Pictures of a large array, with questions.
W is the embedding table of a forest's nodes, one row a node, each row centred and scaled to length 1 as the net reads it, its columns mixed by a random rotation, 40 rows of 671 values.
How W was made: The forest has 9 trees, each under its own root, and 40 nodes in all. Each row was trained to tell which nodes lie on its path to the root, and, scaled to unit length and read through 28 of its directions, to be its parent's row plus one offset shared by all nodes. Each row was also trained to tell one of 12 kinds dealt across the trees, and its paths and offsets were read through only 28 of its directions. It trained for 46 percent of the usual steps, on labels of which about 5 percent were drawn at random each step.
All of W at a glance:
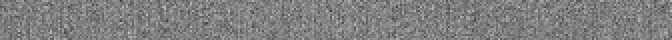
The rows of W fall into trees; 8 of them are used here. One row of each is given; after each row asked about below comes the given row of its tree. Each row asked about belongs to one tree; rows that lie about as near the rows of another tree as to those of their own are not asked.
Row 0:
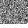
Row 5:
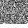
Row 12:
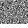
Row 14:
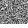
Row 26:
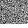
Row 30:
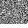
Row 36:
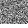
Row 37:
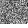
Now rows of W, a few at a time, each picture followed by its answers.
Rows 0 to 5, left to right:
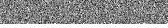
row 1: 0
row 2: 12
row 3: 26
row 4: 26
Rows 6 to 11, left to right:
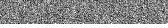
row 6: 14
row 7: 0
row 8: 14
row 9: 37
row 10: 0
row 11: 12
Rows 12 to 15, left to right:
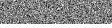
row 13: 26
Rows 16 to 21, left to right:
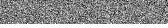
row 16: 37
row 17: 37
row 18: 36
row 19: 0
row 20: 36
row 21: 12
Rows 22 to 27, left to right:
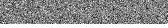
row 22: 37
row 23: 30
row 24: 26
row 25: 30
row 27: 12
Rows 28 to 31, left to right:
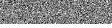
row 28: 5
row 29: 30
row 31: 12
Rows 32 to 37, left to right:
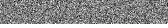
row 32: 37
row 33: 36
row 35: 14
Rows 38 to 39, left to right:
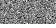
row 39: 30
